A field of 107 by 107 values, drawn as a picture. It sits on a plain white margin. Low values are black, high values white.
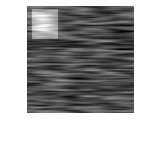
The top left is the ninth with the highest average. A single bump stands in the top left. On average the colour sits 30% of the way up the scale. The values are skewed, with a long tail toward high values. In the top left lies a patch that is higher than the rest.
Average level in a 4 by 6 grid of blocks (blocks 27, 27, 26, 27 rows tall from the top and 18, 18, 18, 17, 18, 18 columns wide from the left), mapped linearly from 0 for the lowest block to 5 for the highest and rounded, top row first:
5 4 1 1 0 1
1 1 1 1 1 0
1 1 1 1 1 0
1 1 0 1 1 1
